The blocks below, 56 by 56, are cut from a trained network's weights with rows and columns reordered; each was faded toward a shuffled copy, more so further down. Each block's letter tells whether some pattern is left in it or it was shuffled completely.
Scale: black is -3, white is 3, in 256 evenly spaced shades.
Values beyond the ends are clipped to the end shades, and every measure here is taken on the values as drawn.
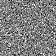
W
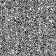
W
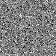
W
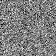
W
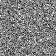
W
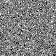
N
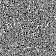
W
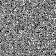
N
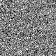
W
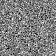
N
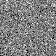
N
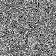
W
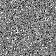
N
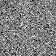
N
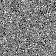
W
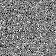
N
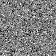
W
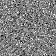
N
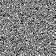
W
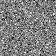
N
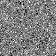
W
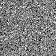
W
